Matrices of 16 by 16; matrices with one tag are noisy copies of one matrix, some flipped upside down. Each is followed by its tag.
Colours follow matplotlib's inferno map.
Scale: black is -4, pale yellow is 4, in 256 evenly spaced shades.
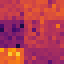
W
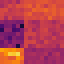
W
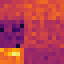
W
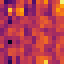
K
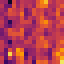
K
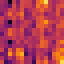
K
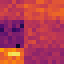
W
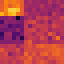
W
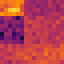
W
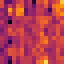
K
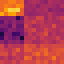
W
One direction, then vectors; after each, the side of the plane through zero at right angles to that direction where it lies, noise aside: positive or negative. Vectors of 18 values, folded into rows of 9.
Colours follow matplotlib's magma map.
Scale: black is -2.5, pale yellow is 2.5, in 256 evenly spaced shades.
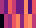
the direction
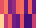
negative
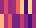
negative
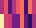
negative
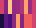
positive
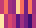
negative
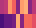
positive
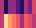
positive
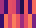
positive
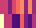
negative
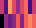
positive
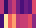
positive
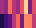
positive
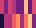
positive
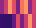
positive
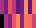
positive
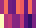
negative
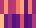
negative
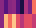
positive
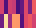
positive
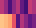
negative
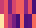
negative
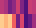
negative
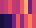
positive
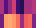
positive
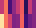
negative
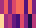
negative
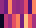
positive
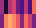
positive
